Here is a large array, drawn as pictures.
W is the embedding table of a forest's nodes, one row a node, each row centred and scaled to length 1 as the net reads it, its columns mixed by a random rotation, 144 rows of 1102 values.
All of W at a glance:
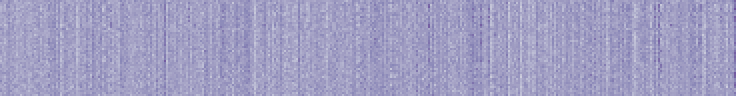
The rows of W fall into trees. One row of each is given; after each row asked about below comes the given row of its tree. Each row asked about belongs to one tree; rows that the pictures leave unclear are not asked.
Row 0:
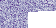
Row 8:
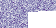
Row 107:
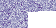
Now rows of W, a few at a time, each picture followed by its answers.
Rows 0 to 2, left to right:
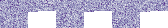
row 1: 107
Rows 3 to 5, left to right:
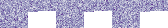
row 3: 107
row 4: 8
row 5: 107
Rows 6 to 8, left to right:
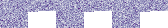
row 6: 8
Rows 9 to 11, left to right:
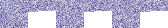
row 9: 8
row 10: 8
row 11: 8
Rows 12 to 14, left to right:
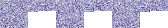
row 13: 8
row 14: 8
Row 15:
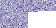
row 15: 8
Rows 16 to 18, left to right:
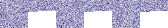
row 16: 8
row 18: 107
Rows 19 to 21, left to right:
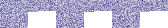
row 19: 107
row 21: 107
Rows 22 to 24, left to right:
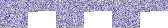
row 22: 107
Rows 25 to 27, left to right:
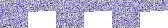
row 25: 8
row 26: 8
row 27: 8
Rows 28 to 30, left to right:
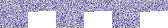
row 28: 8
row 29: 107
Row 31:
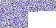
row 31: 8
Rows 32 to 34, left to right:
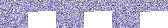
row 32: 107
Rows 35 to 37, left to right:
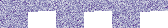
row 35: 0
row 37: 8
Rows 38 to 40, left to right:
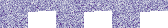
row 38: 8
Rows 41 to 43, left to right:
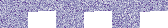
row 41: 0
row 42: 0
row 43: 107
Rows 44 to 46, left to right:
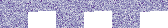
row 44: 0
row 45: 8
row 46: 107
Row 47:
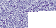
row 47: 8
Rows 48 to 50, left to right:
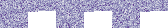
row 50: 107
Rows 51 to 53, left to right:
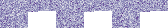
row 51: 107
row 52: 8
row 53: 107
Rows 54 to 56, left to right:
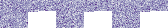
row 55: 107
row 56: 8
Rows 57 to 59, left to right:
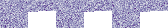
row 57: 8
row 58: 8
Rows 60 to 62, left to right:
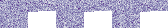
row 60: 0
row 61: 8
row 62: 8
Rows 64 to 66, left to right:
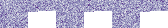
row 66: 107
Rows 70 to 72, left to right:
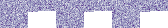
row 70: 107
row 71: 8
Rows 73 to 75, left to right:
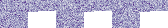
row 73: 0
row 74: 8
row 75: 107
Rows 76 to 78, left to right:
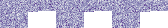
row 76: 107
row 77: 8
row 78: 8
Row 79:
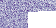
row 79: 0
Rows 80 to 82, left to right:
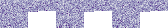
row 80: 8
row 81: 8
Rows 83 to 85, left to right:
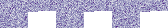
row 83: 107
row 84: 107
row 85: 8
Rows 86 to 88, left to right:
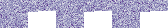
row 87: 8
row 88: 0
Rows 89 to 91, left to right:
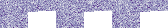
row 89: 8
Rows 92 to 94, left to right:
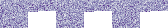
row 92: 8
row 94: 8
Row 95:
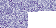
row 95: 107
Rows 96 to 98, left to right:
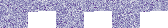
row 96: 8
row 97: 107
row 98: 107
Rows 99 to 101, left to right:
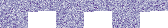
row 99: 107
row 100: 107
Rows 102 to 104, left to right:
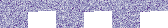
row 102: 0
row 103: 8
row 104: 8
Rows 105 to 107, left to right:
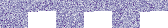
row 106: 107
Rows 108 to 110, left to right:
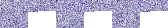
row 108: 8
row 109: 0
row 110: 107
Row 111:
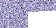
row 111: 8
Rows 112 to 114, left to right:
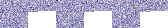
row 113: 0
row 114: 8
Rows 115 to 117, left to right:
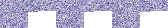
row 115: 8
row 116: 8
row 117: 107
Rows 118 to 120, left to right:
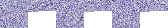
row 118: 8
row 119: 107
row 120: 0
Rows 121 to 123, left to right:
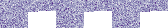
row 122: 107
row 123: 8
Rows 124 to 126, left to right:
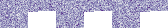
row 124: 107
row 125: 8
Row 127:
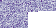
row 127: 0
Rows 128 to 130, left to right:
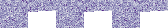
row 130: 8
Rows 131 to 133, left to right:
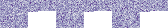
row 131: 107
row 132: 107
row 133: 107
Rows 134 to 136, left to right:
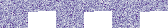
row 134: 8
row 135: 0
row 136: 107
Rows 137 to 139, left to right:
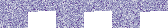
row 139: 107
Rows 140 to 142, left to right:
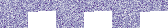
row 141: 8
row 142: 107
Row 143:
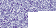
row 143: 107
